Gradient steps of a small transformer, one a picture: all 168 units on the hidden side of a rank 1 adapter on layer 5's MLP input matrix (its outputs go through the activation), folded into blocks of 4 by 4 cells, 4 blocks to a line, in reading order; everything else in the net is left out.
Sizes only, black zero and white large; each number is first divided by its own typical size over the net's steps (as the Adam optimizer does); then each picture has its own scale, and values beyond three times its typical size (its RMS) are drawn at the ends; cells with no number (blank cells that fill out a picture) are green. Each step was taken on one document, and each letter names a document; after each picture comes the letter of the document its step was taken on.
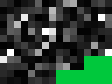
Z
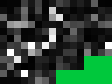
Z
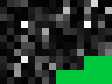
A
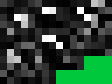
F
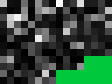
F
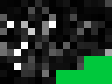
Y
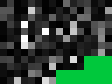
A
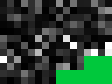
Z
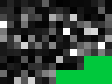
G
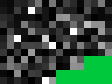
A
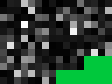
A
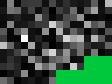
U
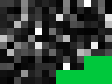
G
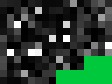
Z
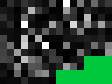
A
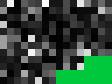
G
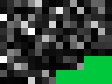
F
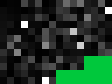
A
